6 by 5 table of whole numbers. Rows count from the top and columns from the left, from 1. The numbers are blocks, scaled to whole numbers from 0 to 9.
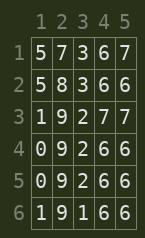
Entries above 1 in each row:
5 5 4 4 4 3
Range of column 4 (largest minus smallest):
1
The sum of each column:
12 51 13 37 38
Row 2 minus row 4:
5 -1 1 0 0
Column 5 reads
7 6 7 6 6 6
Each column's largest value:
5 9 3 7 7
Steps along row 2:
up down up same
